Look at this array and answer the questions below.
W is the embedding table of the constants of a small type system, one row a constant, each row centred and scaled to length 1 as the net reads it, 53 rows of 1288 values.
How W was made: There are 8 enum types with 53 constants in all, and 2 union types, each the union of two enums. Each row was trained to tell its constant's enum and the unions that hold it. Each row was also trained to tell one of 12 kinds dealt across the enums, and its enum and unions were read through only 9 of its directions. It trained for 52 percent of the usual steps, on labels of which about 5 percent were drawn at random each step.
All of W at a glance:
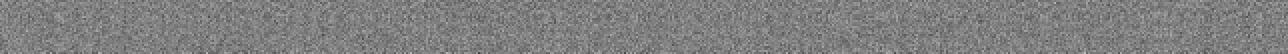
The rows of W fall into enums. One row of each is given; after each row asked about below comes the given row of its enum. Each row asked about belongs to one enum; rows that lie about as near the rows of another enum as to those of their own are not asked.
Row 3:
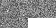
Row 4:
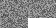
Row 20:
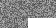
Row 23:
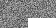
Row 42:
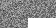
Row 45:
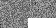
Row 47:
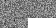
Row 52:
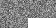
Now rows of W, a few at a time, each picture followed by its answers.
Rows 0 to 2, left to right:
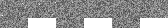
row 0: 52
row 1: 52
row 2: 20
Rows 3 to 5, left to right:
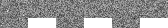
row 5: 20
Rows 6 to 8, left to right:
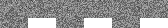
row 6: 4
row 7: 23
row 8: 52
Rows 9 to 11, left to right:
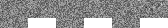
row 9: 52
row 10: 47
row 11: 3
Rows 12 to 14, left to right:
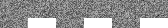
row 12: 45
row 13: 47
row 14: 47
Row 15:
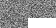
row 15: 4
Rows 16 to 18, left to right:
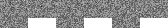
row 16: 4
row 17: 4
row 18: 45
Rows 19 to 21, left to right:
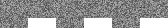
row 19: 23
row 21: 45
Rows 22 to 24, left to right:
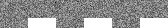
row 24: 4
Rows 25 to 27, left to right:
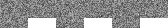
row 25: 52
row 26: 42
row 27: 20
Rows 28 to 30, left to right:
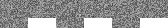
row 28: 47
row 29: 4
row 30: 42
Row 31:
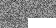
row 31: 4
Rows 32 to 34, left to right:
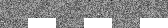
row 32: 52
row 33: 45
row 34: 47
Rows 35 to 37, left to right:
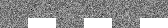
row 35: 20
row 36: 23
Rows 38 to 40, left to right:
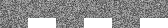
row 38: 42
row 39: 23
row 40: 52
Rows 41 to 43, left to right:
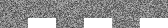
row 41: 3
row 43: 23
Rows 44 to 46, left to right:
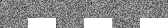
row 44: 45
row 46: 23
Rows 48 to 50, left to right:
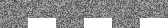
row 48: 20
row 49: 20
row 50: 45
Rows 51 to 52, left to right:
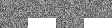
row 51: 47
